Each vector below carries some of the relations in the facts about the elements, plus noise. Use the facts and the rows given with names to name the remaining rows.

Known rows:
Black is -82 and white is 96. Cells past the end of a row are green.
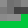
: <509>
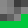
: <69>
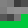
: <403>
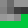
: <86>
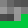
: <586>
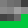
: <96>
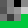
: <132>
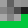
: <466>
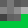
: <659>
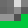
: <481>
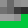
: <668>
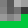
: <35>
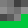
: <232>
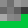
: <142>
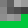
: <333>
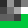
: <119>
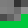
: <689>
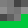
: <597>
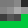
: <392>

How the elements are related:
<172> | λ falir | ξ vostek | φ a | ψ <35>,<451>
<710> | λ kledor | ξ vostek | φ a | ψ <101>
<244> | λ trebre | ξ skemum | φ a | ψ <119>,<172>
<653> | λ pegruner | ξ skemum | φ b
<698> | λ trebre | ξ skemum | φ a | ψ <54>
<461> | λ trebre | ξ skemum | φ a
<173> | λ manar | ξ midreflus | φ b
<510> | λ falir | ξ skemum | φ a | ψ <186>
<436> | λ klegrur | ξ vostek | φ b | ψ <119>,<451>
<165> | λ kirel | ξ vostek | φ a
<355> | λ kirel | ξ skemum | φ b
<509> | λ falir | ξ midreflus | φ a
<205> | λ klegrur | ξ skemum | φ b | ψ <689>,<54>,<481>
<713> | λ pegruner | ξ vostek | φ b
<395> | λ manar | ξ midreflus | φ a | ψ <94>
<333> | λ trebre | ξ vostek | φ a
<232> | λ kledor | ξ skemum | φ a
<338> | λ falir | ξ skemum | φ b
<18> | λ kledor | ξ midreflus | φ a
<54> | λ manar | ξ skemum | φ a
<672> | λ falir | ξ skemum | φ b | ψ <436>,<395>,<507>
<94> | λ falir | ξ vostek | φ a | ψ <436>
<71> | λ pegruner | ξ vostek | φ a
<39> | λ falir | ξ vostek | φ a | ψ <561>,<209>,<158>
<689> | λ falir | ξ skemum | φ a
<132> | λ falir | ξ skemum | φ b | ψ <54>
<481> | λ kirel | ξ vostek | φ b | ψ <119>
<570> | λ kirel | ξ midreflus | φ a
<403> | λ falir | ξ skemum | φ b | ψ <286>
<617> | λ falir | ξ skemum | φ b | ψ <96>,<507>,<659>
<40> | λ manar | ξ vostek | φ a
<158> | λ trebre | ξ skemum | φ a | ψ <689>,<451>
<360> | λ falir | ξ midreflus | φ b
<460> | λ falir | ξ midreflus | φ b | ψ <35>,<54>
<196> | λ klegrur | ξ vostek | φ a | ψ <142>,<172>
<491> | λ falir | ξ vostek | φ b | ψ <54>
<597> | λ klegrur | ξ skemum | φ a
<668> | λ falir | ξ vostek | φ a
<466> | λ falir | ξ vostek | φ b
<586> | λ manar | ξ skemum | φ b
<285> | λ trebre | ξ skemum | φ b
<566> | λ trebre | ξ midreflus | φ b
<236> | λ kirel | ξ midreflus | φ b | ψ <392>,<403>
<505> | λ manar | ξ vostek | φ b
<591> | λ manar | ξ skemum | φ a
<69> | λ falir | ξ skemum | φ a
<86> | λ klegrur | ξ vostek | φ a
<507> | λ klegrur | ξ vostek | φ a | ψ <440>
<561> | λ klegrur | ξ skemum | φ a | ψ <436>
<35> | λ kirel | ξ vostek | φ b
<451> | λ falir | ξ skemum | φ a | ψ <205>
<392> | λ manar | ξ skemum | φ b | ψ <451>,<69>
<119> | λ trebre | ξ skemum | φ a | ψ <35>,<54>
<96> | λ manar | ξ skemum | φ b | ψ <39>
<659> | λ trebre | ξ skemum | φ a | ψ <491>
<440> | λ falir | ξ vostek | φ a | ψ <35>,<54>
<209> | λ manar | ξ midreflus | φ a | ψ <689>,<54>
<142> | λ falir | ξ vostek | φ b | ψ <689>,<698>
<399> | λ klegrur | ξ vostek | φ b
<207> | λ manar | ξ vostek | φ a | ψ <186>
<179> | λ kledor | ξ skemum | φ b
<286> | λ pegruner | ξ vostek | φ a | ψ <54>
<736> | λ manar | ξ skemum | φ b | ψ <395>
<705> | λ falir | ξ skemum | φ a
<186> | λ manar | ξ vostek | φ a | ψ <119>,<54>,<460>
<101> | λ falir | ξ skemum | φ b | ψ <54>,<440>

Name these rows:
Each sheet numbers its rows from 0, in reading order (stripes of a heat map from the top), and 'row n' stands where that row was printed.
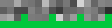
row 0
<39>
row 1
<236>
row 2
<491>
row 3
<360>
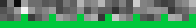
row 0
<698>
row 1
<461>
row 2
<209>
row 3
<172>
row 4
<440>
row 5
<617>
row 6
<186>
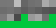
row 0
<395>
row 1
<207>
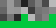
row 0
<451>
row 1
<460>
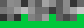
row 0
<158>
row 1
<566>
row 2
<205>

